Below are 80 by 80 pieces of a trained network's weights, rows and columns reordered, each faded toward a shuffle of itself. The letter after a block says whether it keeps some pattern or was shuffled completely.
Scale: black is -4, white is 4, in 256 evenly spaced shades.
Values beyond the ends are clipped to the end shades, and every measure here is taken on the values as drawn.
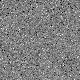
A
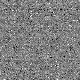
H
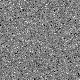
A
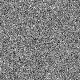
A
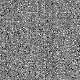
H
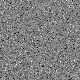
A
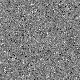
A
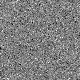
A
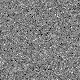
A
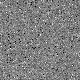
A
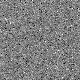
A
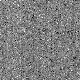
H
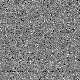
H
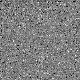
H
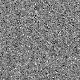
H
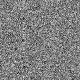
H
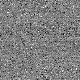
H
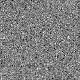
H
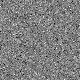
A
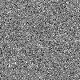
A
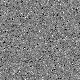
A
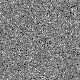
A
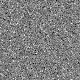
A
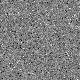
A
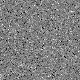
A
